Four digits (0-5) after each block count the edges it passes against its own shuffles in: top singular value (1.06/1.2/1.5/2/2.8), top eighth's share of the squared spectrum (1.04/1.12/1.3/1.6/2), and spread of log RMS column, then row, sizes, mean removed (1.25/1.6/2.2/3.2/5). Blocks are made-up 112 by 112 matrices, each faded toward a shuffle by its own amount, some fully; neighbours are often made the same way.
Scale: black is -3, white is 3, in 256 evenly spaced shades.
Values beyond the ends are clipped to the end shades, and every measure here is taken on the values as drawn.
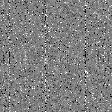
3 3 2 0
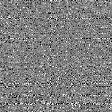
4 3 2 3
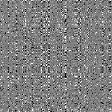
5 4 4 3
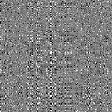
5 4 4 3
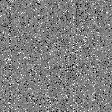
3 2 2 0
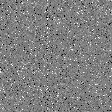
2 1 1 0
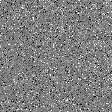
3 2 1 0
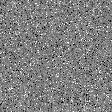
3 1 0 0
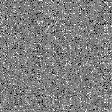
4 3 2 2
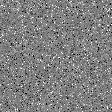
2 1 0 0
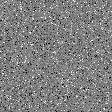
2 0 0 0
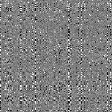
5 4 4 3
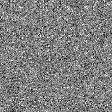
3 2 1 2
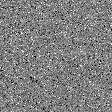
0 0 0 0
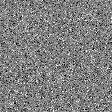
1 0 0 1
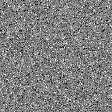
3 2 0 0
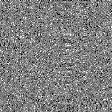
4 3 1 1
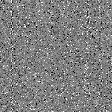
4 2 2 1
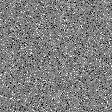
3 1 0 0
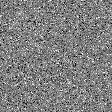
1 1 0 0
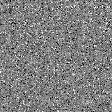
3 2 1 1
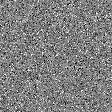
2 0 0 0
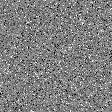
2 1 0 0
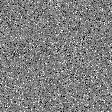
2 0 0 0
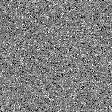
3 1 0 0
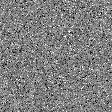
1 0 0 0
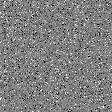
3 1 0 0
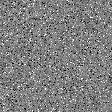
2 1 0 0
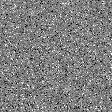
3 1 0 0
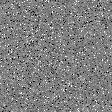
1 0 0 0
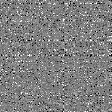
4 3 2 2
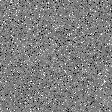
0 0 0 0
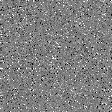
3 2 1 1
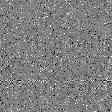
3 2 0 1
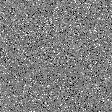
0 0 0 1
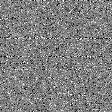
1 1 0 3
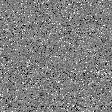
1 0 0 1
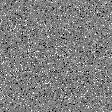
1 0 0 1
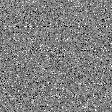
1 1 0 2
